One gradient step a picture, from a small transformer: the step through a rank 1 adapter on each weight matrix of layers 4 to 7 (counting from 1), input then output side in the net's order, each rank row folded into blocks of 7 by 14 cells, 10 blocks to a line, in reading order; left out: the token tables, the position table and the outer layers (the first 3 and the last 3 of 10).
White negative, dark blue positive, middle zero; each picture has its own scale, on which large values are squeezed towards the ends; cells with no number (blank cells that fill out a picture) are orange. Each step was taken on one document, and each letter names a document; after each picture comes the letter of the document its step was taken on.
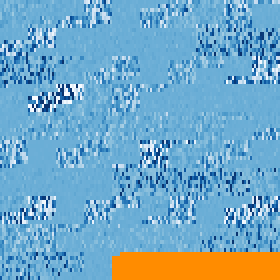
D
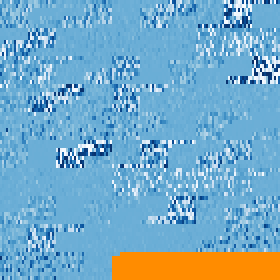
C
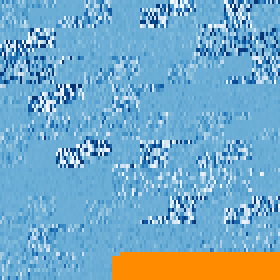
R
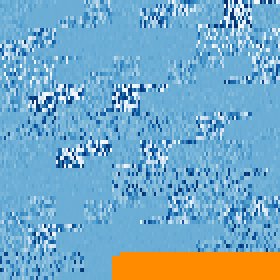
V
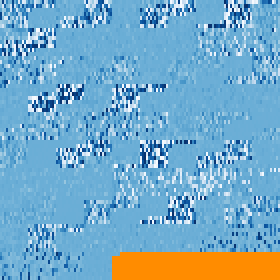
R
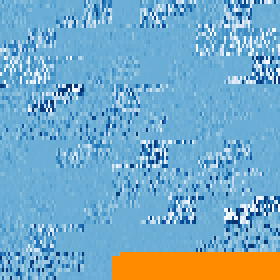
C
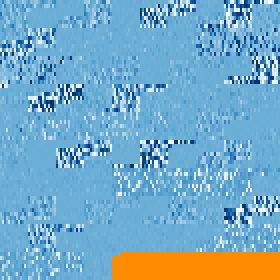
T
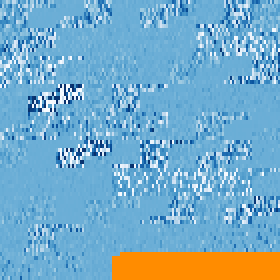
R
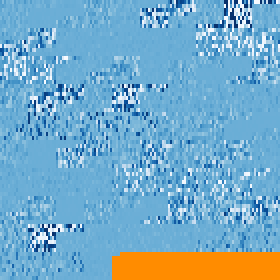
V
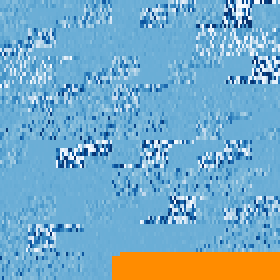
C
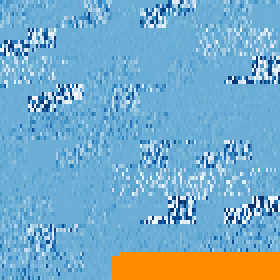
D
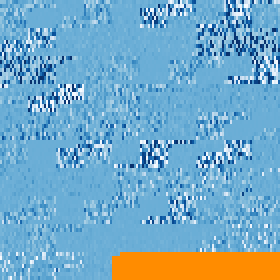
T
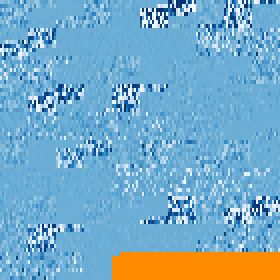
V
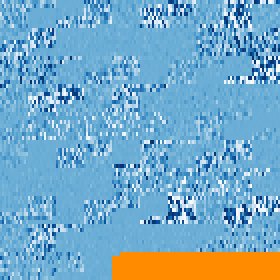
T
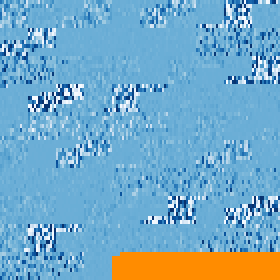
D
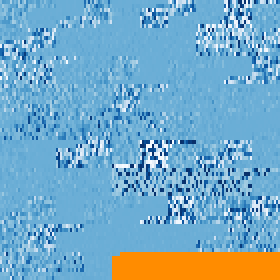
V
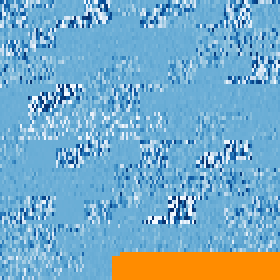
D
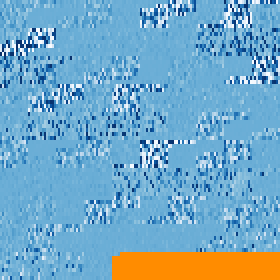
T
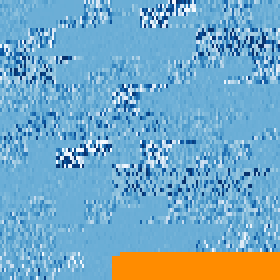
V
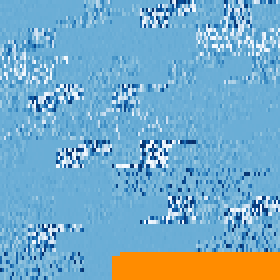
V
